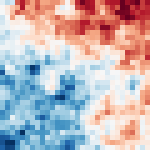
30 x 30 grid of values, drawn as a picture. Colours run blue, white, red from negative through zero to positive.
The field is mottled with small blotches. The ninth with the lowest average is the bottom left. There are no regular stripes. The top right is the ninth with the highest average. There is an overall slope up to the top right. On average the colour sits 50% of the way up the scale. No lone cell stands out from its neighbours.
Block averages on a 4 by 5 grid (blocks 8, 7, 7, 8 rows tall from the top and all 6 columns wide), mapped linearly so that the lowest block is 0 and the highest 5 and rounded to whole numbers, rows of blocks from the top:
34455 | 11234 | 01023 | 00133
